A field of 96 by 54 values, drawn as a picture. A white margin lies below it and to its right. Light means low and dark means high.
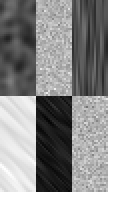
The table splits into 2 rows of 3 panels. Panel 1,1: high, blotchy. Panel 1,2: low, fine-grained. Panel 1,3: high, streaked downward. Panel 2,1: very low, slanting down to the right, faint in contrast. Panel 2,2: very high, slanting down to the right, faint in contrast. Panel 2,3: low, fine-grained.
